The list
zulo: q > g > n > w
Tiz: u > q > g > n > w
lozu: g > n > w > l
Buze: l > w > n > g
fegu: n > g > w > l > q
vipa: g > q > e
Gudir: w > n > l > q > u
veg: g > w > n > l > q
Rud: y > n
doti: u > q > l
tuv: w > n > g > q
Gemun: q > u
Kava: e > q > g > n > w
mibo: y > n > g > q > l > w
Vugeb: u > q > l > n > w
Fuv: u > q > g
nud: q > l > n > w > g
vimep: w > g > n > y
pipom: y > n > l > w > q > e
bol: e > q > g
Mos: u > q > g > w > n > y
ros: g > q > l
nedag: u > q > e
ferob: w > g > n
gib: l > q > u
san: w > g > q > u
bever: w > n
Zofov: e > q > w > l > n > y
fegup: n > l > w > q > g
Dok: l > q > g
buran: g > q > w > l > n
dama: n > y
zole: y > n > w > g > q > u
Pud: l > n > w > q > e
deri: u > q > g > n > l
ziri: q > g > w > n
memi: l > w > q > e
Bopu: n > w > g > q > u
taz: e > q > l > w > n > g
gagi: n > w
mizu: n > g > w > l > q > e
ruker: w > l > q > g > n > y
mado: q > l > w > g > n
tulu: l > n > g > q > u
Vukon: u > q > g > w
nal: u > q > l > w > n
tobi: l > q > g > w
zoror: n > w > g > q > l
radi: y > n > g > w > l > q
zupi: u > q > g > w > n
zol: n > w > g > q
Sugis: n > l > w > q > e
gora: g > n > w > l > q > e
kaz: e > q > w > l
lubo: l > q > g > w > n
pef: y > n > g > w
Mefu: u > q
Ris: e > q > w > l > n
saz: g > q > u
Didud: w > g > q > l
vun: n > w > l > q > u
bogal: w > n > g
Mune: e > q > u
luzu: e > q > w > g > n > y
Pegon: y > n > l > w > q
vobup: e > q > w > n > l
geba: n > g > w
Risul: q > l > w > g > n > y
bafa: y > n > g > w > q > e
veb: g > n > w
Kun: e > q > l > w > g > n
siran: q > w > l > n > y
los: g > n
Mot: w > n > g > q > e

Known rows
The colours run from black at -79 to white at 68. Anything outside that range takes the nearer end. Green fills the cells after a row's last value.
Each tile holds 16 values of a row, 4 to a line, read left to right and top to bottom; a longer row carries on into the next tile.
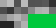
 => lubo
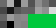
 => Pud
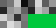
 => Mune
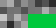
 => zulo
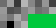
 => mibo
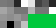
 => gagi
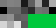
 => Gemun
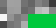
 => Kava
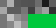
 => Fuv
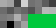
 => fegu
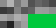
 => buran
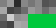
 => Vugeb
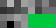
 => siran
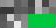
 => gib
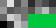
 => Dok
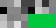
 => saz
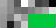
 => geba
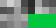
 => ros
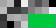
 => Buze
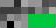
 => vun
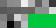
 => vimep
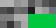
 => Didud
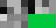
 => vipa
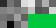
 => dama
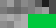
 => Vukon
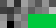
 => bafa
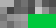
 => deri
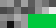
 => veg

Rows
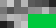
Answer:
tobi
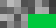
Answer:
kaz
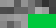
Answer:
zupi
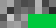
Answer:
doti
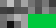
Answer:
Risul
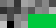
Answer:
zole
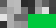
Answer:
bol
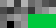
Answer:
mizu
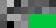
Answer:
nud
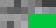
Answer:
Tiz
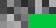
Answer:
nedag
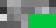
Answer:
luzu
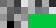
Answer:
pef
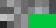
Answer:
Ris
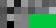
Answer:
Sugis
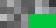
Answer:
vobup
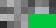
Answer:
Kun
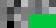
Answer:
radi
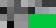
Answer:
Bopu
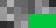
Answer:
taz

